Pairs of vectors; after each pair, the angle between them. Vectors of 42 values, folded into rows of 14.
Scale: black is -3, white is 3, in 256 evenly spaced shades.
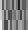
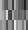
partly aligned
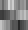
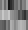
nearly opposite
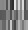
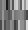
partly aligned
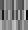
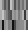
partly opposed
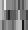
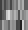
nearly opposite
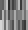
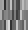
orthogonal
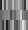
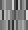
orthogonal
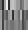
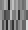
partly aligned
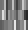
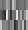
partly opposed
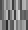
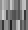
orthogonal
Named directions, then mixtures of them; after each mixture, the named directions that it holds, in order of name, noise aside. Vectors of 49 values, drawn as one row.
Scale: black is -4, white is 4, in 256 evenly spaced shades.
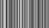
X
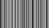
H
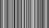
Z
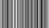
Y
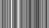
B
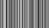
X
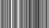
B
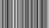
Y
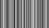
Z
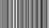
H, Y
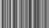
B, H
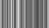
B, Y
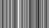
B, X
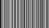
H, Z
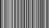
H, Z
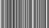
H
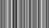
B, Y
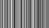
B, Z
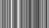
B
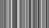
B, Y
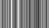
B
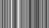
B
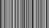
H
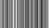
Y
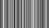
Z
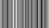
Y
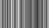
B, Y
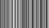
H, Y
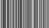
H, X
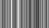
B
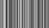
X
